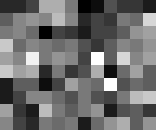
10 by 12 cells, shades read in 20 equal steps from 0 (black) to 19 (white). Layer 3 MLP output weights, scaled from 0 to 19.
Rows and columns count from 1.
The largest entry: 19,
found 2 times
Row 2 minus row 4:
-8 2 1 1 6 1 -3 1 -3 -1 -1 5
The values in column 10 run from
4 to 16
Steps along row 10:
down down up down up down up up up down up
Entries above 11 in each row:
2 2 1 1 5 5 2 2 2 1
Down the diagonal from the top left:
3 10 8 9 11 4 9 6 2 13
